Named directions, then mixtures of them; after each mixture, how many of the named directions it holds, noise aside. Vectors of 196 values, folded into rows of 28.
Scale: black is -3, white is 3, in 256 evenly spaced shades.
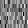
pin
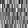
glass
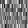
two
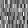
one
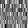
two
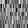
one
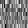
two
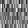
one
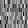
one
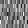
two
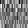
one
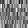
one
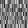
two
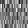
one
